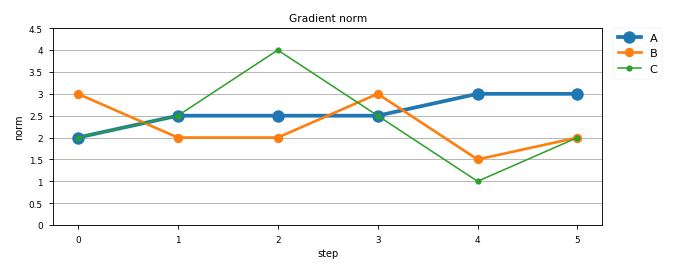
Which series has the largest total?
A
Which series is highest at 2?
C
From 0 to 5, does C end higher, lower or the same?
the same
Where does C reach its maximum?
2
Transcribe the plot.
Title: Gradient norm
x-axis: step, ticks 0 1 2 3 4 5
y-axis: norm, ticks 0 0.5 1 1.5 2 2.5 3 3.5 4 4.5
Legend: A, B, C
Values:
A: 2 2.5 2.5 2.5 3 3
B: 3 2 2 3 1.5 2
C: 2 2.5 4 2.5 1 2
